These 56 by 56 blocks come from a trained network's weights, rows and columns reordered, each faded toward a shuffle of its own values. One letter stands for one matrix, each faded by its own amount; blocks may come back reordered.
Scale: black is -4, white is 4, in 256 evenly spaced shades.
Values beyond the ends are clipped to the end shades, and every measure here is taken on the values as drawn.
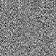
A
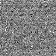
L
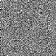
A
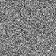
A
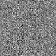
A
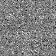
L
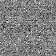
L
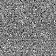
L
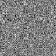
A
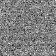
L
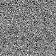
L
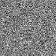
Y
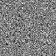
A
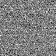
L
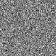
Y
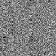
A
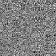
A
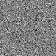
Y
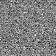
L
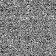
L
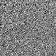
Y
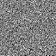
Y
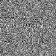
Y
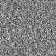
A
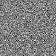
Y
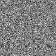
Y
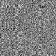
A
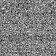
L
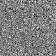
Y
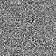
A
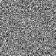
A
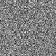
A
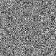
A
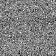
L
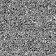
L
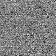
L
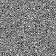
Y
